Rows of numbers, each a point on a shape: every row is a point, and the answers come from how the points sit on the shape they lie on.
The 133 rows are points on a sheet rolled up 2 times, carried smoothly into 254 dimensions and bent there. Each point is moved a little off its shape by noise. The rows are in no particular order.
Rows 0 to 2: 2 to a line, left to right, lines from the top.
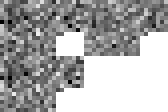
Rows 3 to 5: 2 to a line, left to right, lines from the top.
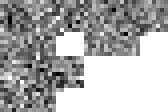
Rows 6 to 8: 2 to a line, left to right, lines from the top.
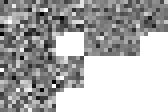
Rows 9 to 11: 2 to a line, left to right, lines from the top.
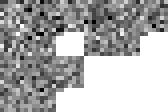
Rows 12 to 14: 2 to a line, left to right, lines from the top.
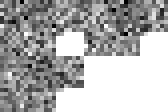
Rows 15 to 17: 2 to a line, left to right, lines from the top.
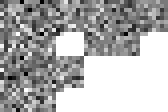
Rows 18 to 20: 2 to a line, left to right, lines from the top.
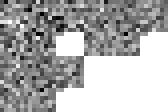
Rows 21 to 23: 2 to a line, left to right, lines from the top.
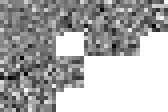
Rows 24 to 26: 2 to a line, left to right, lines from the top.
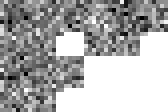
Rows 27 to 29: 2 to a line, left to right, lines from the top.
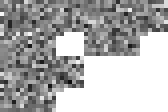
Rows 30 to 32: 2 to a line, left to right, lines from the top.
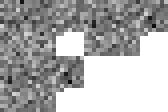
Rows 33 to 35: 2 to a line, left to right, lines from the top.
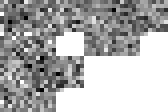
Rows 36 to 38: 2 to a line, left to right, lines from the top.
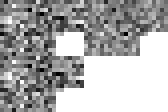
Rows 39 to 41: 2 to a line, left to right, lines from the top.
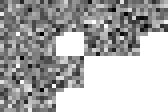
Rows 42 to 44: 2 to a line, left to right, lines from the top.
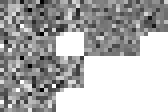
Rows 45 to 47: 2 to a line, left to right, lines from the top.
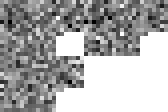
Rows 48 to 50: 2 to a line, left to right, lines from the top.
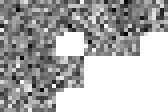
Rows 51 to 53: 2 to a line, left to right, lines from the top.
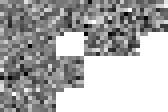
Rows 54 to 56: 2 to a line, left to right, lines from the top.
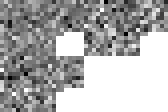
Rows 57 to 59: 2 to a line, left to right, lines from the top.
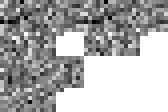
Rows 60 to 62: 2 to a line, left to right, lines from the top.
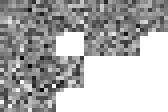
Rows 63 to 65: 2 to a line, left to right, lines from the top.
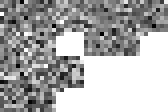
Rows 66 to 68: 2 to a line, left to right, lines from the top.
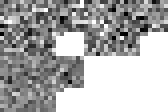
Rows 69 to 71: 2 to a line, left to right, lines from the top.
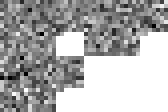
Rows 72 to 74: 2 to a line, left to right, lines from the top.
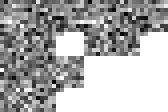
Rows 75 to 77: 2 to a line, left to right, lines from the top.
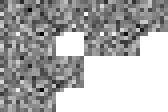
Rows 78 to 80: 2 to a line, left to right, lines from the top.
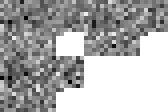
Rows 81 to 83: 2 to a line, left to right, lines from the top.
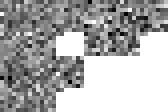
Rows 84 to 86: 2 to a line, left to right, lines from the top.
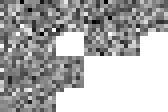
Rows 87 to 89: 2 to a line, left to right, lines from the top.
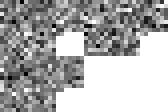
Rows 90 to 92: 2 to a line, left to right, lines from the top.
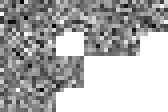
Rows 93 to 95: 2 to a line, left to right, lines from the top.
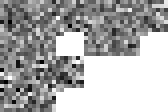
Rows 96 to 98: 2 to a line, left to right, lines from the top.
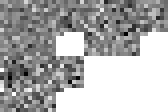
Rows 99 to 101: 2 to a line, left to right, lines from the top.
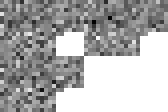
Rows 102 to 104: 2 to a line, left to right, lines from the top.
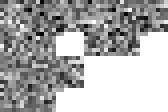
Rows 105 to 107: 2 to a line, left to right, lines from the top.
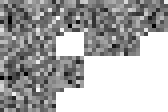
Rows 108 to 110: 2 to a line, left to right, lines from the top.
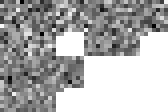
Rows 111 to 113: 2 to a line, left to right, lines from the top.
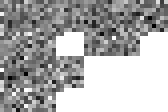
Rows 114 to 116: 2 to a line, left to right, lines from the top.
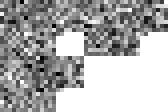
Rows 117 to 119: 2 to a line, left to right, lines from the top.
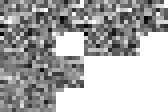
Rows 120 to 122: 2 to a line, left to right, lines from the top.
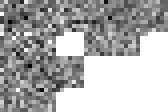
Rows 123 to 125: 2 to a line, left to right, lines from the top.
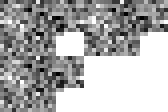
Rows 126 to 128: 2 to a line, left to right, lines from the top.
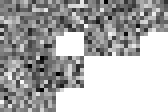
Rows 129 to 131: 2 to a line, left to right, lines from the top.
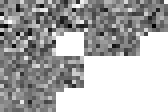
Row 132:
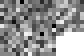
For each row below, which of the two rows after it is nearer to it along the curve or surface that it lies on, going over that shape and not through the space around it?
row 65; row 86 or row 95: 95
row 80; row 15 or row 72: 15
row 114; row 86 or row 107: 107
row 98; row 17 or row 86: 17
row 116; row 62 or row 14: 62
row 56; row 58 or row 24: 58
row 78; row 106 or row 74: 106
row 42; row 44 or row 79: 44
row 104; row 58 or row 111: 111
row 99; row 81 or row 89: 81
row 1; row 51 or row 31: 51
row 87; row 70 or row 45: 45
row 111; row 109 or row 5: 109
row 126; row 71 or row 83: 83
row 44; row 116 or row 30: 116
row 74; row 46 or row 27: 46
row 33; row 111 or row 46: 46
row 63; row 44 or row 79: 44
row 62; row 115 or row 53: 53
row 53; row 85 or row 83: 85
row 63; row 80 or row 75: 80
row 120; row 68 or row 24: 24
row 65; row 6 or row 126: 6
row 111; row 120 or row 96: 96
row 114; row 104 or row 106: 106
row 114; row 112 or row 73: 112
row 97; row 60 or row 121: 121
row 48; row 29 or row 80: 29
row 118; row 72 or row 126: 72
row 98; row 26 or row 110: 26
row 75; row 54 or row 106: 54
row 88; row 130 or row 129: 129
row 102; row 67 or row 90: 67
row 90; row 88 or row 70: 70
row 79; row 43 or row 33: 43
